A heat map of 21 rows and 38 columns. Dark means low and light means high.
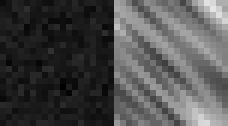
The table splits into one row of 2 panels. Panel 1,1: very low, fine-grained, faint in contrast. Panel 1,2: middling, slanting down to the right, strong in contrast.
